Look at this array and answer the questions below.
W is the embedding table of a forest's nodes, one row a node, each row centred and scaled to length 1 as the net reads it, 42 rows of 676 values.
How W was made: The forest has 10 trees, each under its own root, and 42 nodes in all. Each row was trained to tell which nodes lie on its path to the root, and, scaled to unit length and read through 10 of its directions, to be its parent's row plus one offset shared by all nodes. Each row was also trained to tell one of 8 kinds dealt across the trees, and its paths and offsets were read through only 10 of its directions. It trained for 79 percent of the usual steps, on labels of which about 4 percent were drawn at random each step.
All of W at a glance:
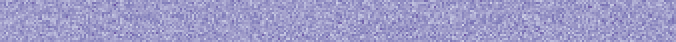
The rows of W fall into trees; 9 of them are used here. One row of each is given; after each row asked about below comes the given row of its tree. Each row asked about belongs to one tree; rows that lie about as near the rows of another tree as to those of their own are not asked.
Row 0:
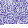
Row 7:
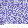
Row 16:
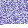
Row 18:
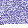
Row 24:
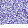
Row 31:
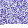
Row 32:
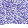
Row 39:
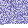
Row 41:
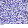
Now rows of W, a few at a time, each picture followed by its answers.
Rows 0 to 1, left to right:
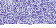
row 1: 18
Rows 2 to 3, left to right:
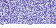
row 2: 41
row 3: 41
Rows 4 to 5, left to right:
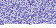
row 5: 24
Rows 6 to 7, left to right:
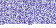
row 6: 31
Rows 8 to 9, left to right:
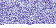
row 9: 32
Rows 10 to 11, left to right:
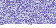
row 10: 32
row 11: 31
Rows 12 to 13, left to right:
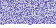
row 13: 41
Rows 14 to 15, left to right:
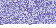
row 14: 16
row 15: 32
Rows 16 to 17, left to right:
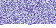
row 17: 16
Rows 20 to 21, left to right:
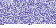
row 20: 0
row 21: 24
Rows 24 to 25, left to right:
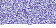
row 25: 16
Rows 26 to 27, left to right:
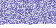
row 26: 31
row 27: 41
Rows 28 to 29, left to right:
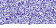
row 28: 32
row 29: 24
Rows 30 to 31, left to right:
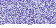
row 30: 7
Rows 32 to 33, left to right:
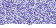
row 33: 24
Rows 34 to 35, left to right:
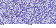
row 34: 18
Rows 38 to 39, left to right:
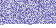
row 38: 31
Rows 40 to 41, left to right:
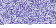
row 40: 18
